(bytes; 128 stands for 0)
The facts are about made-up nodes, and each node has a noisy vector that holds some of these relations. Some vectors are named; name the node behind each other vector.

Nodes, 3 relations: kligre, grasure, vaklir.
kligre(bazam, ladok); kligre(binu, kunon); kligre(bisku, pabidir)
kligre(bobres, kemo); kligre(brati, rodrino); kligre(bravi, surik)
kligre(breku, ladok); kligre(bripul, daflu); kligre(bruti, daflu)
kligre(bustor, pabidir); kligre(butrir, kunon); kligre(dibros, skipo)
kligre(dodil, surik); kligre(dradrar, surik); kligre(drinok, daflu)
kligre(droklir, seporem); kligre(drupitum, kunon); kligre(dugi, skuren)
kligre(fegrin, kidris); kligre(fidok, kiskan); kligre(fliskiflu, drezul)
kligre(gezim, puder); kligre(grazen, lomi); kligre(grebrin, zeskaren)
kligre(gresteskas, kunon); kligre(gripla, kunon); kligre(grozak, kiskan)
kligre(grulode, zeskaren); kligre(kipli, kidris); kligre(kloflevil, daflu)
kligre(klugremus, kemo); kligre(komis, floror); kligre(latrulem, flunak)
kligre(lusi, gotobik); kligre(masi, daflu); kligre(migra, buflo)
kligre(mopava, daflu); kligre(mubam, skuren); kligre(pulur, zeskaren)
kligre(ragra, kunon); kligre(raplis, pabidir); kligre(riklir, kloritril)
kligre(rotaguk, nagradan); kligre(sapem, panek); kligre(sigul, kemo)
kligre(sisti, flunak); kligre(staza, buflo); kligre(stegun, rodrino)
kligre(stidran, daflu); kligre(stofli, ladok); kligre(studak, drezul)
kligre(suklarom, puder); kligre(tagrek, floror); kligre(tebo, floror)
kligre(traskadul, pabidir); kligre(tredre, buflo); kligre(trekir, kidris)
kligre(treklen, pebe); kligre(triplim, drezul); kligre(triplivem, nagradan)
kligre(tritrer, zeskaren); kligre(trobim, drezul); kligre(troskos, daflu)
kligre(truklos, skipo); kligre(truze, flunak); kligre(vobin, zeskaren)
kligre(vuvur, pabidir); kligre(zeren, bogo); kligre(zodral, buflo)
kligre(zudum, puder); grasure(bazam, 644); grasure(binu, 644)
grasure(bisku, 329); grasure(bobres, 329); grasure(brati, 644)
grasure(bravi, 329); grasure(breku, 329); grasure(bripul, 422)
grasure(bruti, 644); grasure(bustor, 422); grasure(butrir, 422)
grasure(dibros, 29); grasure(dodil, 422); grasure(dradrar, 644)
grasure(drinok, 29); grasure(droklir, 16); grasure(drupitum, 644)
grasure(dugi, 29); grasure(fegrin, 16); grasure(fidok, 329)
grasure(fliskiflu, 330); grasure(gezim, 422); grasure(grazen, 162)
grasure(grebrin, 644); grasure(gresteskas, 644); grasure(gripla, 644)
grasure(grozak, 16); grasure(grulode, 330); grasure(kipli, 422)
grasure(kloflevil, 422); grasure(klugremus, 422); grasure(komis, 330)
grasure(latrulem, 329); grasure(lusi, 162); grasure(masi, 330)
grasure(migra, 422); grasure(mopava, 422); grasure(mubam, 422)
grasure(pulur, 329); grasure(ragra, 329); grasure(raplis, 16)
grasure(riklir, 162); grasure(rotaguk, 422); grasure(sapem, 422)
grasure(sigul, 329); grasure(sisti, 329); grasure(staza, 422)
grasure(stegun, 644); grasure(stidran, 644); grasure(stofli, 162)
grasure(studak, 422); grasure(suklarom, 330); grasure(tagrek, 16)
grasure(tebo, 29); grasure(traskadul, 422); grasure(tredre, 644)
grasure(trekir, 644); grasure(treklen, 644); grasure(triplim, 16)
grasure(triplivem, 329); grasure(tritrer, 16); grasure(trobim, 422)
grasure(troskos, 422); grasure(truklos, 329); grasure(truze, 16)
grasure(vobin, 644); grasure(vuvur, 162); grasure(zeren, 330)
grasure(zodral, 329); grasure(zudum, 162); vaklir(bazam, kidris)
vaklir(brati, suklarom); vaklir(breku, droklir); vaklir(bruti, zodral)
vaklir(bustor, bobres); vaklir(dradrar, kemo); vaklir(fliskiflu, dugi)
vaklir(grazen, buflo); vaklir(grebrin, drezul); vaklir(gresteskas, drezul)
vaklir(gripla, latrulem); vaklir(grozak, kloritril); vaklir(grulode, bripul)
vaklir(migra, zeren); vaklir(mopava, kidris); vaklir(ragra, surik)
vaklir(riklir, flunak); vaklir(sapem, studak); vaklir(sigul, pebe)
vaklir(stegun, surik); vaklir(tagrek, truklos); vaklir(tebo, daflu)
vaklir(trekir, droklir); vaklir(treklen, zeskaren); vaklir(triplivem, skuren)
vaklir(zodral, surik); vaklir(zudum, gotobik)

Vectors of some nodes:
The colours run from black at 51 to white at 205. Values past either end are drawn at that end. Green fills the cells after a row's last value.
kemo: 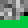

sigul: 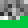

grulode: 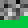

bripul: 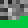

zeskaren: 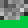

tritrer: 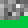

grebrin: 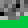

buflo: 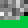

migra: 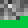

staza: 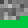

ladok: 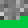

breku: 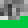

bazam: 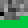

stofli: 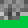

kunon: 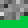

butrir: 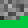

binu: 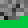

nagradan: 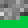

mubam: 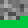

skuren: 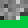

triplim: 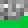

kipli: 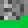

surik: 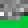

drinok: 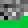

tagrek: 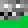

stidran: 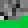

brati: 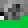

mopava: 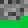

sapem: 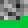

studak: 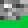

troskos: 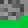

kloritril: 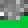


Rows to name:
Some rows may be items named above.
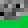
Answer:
gresteskas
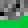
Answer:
grebrin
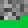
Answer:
kipli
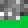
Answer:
daflu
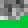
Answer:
pulur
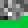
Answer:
zeren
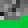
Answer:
vobin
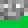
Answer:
triplim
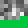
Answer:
bobres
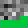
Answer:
drinok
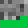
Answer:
gezim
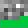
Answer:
fegrin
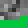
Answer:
vobin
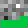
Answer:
droklir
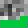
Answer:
breku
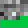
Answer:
dibros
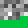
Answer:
fliskiflu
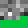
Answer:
kidris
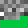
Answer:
flunak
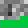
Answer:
bisku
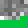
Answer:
zodral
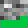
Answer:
studak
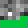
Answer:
kidris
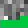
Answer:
grazen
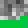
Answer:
pulur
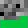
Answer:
gresteskas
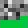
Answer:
suklarom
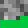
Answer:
klugremus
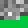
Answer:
drezul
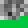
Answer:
ragra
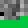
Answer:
treklen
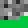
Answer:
masi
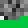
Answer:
bruti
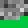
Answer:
zeskaren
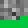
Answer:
dodil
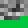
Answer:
gripla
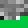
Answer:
pebe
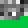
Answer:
tebo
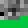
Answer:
trekir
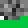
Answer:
bruti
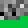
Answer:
dradrar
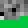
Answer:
tredre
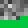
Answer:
migra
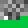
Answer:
riklir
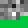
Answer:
dugi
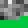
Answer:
komis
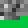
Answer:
stegun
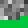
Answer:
grazen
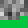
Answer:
vuvur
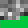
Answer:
kidris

